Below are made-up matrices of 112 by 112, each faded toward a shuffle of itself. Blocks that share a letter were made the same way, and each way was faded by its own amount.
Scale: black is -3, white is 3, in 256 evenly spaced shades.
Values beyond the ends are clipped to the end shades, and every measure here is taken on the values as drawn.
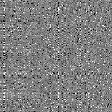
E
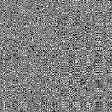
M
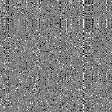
E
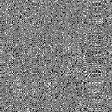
M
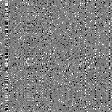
E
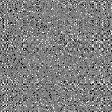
M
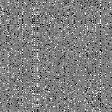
E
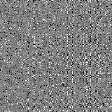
E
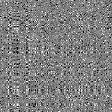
M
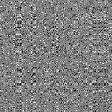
M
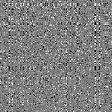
E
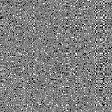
M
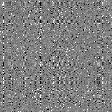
E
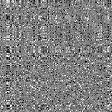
M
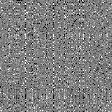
E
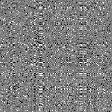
M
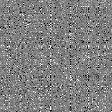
E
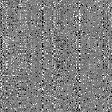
E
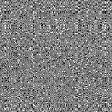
M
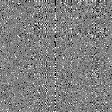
E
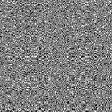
M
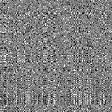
M
